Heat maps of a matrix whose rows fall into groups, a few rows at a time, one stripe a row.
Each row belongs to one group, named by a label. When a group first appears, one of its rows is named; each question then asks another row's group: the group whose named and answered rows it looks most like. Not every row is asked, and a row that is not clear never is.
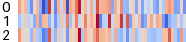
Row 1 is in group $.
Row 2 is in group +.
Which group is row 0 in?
+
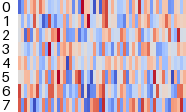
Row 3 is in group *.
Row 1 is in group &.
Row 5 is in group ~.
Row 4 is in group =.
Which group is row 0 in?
&
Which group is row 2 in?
~
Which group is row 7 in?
*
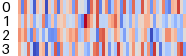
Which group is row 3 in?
*
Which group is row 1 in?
$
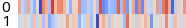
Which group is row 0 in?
~
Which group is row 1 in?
&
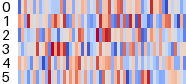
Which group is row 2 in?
=
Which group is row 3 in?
~
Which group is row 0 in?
=
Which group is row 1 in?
~
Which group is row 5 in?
*
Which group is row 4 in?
+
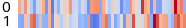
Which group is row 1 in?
&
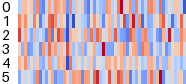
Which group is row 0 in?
=
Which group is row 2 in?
+
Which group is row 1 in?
~
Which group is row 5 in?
$
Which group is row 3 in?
*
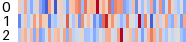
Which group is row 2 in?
=
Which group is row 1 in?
&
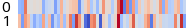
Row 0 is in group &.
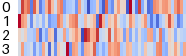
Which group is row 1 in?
+
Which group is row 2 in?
$
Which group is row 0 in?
~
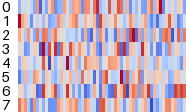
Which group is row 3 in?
*
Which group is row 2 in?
~
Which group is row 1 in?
+
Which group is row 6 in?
*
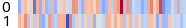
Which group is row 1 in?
=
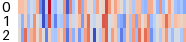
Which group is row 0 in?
=
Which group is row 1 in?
&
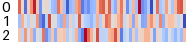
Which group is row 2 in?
$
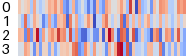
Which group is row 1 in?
&
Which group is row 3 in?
$
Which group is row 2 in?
~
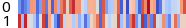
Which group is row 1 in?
*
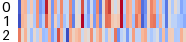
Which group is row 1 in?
=
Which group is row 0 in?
=
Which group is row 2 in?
+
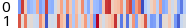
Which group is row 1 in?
+
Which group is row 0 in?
=
